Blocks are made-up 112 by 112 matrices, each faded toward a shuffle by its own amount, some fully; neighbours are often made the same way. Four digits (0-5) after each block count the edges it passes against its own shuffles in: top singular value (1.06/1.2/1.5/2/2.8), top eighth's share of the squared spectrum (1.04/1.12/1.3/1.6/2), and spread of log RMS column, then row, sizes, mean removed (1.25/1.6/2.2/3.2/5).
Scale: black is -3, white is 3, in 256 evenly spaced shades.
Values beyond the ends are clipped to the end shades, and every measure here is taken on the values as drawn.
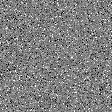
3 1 0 0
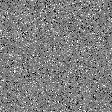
2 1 0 0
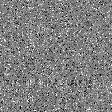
3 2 0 0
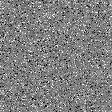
3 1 0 0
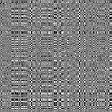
5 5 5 4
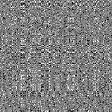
5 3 3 2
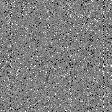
3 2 2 0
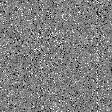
3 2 2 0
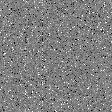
2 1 1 0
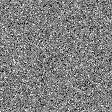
0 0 0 0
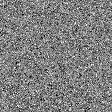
0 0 0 0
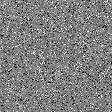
2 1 0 0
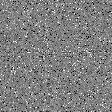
3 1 0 1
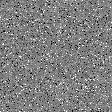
1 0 0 0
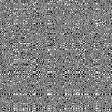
5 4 3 3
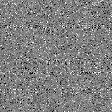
4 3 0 2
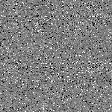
4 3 1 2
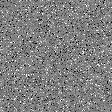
2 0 0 0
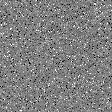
2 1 0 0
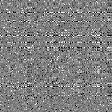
5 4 2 3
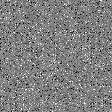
3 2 0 1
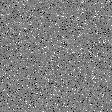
0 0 0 0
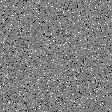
0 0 0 0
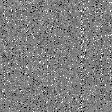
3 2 3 1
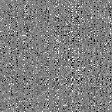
3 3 4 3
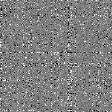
3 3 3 3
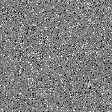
3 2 1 0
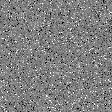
2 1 0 0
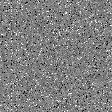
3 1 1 0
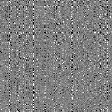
5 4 3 2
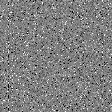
3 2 1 0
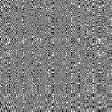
5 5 4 3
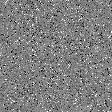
2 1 1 0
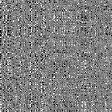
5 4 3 2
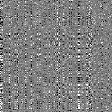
5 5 4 3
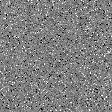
2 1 0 0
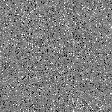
3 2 1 0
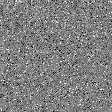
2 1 0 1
